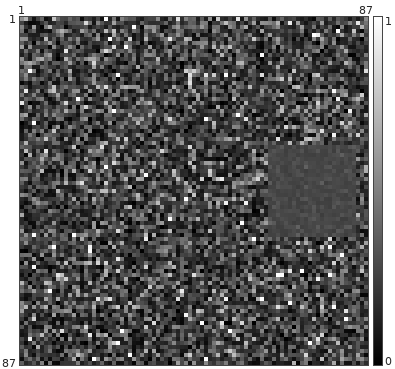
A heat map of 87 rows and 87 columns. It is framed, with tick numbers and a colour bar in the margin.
The values are skewed, with a long tail toward high values. No overall slope runs across the table. Neither half mirrors the other. Overall the values sit about 30% of the way up the scale. There are no regular stripes. In the middle right lies a patch that is calmer than the rest.
